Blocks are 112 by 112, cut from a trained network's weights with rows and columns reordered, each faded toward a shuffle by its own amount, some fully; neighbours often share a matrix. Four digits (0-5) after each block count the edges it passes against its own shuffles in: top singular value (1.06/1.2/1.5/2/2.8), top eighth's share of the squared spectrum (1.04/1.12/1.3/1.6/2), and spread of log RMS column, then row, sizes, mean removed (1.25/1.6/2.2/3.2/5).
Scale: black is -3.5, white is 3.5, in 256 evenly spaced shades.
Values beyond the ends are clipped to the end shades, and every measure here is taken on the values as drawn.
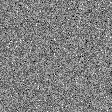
0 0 0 0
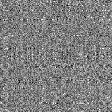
4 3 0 3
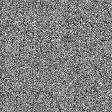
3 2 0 2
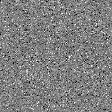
3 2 1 1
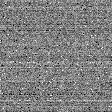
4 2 1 1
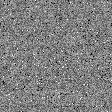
1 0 0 0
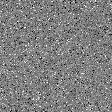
0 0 0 0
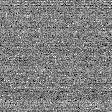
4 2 0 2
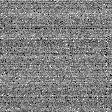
4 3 1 2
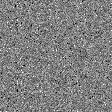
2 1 0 0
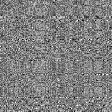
4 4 0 3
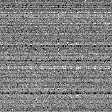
5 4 2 3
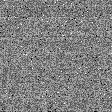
2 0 0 0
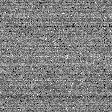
4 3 1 2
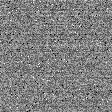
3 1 0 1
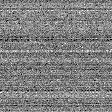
5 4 2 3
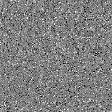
3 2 1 1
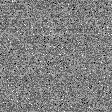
1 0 0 0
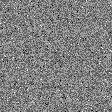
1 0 0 0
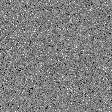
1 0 0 0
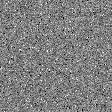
0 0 0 0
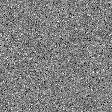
1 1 0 0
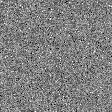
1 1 0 0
